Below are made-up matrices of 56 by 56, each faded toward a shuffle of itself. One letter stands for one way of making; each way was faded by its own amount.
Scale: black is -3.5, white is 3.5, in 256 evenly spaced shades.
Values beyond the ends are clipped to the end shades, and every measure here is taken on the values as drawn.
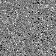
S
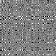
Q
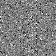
S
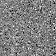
S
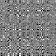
Q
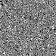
S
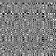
Q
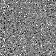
S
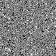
S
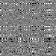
Q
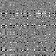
Q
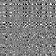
Q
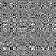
Q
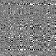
Q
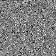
S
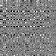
Q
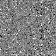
S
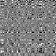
Q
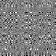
Q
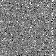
S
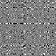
Q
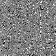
S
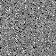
S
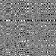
Q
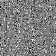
S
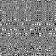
Q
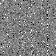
S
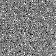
S
